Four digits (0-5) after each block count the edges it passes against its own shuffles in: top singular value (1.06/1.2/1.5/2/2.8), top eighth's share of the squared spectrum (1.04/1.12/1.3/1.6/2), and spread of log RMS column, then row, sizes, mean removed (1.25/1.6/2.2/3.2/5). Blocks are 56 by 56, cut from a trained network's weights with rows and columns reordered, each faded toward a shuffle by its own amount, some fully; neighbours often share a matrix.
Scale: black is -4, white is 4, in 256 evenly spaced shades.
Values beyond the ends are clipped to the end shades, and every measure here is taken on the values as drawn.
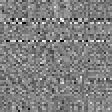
4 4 1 3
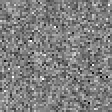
2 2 0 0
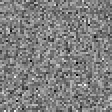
0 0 0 0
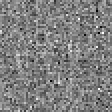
2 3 1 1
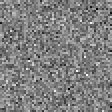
0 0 0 0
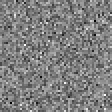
0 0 0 0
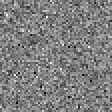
0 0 0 0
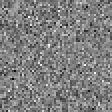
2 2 0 0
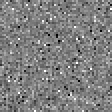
1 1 0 0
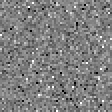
0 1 0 0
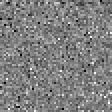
2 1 0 0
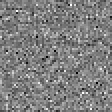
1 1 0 0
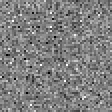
3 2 0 1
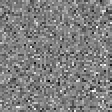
3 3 1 1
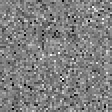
0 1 0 0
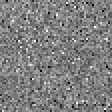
2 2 0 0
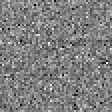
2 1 0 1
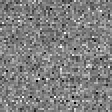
2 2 0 1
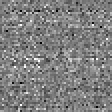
3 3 1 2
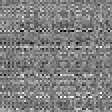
4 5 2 3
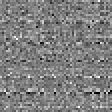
4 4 1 3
